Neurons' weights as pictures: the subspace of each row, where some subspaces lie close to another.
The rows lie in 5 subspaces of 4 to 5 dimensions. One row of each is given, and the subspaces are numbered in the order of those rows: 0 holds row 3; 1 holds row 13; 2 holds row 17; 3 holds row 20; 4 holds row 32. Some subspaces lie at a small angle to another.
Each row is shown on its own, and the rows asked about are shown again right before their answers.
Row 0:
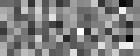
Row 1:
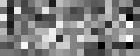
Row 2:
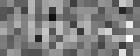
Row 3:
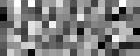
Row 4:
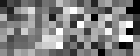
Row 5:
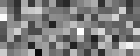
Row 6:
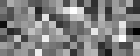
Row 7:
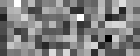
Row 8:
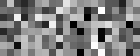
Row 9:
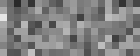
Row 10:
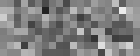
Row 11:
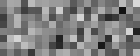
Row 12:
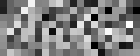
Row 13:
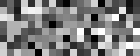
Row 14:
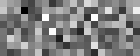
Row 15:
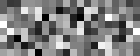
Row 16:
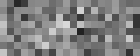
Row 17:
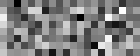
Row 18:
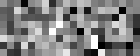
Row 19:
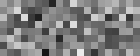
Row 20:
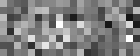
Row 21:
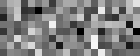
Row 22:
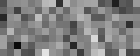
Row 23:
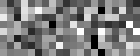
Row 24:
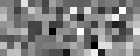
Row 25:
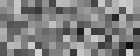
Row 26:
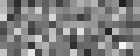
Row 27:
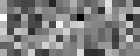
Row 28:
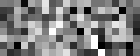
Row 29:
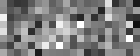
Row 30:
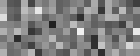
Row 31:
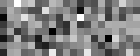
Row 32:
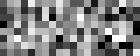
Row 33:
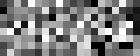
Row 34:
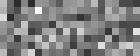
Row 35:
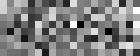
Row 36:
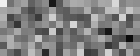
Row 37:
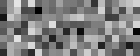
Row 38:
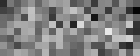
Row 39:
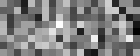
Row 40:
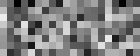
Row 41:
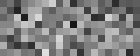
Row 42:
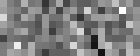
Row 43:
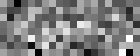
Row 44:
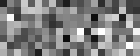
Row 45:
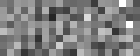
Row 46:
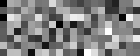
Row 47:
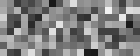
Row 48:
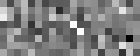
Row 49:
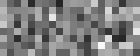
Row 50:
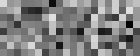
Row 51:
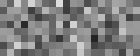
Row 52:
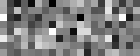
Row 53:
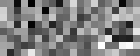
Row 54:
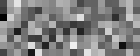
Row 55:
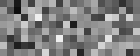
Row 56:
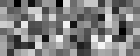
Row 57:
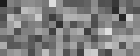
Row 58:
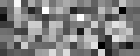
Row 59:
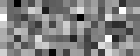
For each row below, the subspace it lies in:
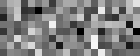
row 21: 3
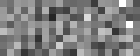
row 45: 1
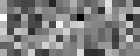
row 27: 0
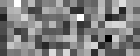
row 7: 2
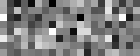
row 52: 2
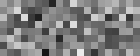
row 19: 0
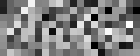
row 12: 4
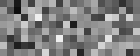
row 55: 0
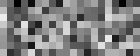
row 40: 0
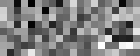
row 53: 0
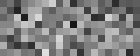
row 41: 0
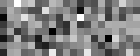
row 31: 2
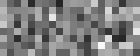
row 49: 4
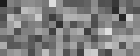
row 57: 3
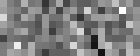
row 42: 2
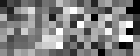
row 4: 4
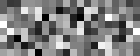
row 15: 4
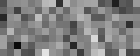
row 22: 2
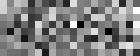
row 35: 4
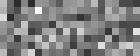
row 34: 3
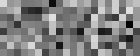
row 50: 3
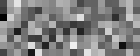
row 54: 1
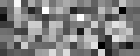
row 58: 2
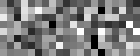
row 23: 3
